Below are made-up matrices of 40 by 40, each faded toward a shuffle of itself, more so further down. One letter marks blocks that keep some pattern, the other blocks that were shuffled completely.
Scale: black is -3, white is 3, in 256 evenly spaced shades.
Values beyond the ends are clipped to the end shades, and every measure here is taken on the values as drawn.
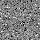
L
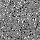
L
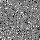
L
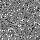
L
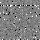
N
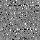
N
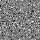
N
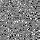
N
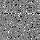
N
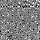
N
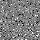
N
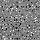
N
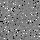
L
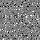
N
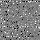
N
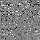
N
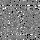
N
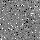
L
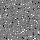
L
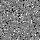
L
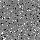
L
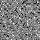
N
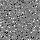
L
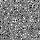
N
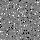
L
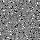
L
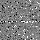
N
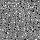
L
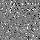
N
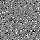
N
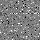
N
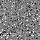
N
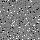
L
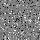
N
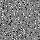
L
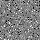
L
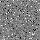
L
